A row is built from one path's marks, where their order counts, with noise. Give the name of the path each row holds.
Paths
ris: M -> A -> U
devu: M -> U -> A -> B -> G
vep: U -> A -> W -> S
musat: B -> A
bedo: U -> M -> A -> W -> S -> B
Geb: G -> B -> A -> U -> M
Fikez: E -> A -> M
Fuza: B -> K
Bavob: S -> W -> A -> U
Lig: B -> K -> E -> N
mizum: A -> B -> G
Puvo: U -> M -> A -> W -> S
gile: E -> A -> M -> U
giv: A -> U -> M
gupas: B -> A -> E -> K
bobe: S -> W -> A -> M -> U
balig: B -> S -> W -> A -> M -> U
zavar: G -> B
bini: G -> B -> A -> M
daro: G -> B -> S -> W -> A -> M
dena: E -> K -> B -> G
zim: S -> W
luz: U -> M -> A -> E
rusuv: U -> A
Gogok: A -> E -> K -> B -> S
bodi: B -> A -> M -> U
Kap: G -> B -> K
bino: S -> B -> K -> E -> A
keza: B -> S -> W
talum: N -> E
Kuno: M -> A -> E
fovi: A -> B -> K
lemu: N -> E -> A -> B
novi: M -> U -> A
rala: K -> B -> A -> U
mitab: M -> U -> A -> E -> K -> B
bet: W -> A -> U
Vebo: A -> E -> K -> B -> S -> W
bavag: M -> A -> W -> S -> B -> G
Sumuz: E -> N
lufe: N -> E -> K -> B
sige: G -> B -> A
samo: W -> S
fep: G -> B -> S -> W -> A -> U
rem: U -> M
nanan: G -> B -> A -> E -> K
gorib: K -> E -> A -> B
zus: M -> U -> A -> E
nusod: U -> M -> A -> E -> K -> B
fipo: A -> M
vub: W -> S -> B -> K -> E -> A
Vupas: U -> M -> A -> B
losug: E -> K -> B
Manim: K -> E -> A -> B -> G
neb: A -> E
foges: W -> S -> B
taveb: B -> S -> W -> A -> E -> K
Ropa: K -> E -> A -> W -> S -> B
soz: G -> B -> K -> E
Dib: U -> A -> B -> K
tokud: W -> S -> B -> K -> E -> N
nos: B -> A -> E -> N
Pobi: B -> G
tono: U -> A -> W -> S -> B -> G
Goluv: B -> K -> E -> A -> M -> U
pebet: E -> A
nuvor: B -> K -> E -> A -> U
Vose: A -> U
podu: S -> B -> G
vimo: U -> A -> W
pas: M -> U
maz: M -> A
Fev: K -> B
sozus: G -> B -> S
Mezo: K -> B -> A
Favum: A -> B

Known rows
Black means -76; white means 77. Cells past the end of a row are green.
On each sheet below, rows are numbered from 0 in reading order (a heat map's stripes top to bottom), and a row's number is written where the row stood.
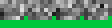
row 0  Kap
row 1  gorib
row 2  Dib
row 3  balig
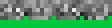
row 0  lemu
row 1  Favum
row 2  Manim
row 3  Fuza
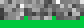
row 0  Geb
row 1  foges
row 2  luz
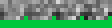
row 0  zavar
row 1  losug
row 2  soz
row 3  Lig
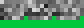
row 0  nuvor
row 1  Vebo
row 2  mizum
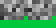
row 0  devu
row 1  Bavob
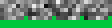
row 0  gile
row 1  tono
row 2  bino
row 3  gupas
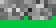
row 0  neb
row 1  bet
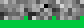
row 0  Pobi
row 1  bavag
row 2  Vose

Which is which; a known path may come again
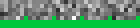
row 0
sozus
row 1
zim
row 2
fep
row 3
Vose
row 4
devu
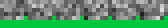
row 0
foges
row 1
rem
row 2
keza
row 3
bodi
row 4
rusuv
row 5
Kap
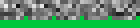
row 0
bedo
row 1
vep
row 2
Bavob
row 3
Fikez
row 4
Gogok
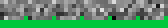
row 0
Pobi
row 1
novi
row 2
dena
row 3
neb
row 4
mitab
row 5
balig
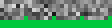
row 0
bobe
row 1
Ropa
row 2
talum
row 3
mizum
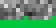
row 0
Vupas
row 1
podu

